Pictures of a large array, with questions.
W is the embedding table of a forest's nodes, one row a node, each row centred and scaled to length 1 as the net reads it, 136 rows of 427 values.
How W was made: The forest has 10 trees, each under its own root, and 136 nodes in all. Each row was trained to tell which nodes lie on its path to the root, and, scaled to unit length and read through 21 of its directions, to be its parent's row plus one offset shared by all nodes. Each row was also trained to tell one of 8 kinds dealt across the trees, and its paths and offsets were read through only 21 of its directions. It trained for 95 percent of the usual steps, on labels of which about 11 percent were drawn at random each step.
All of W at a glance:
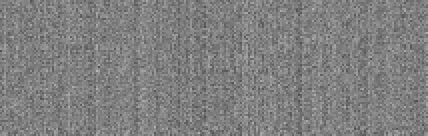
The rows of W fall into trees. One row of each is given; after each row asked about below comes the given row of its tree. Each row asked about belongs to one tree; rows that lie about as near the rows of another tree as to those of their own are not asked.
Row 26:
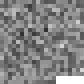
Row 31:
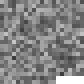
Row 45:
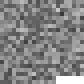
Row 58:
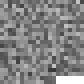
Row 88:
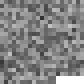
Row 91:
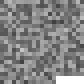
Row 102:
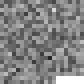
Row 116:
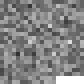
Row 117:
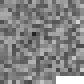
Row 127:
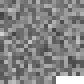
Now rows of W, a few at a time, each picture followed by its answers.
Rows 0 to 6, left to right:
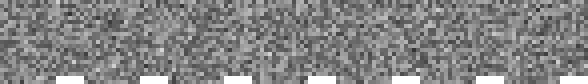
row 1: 31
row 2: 45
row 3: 31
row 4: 91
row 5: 58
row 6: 116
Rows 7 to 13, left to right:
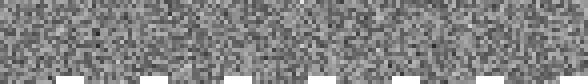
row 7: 117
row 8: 58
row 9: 102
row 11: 102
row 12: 117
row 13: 91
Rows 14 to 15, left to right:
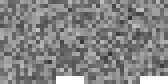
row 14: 127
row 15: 116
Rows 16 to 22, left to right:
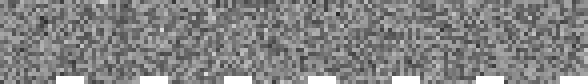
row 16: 45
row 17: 116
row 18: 102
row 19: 31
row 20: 116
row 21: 31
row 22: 102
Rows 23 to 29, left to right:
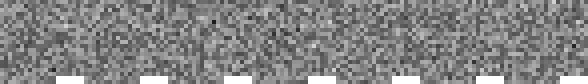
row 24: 91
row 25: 26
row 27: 116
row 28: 127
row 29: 31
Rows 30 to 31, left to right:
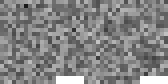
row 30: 91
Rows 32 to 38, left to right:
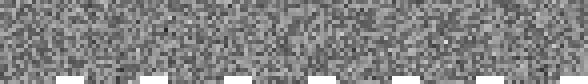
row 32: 127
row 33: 102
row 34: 117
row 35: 26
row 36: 31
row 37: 31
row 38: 102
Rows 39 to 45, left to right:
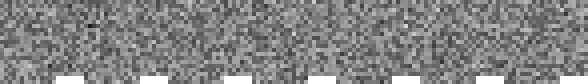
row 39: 102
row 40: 31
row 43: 58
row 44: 91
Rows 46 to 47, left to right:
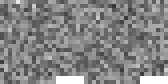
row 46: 116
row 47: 88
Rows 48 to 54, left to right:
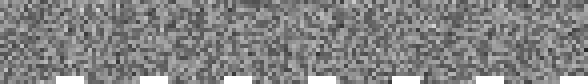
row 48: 58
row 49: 116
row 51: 26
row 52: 116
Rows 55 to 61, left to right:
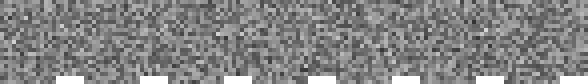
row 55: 31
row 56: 116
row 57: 88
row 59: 127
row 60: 31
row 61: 45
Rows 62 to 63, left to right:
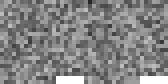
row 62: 58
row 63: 91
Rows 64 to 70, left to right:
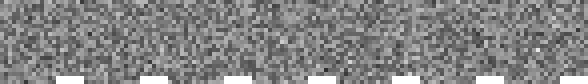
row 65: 117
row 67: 127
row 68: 58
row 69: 31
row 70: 91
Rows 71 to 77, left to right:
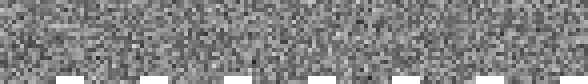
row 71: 58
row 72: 31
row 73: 102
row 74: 117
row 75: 127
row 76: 102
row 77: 116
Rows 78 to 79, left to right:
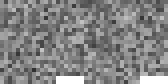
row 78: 116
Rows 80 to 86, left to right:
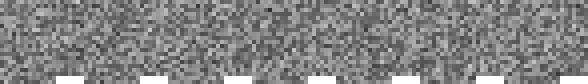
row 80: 91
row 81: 45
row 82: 116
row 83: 102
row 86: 91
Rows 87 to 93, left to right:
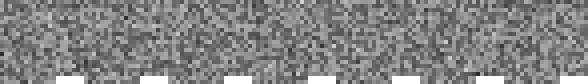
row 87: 91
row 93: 26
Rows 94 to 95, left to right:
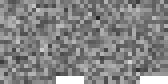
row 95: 102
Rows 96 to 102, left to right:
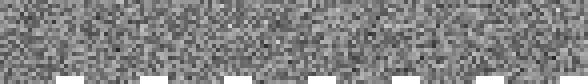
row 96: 58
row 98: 127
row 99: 31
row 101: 91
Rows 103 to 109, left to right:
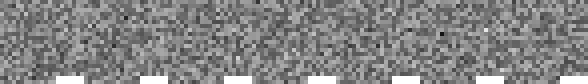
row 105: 88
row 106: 102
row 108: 91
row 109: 45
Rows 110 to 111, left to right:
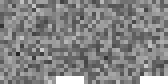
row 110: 116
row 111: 88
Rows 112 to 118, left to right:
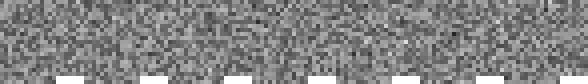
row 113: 26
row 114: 45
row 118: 127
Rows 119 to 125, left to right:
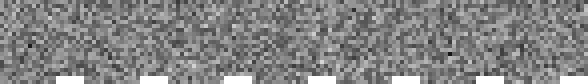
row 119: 91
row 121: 102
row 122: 58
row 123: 102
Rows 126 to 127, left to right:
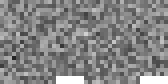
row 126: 58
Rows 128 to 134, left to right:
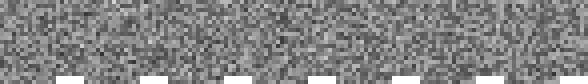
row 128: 88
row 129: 116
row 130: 117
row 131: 58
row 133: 91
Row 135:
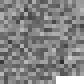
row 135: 58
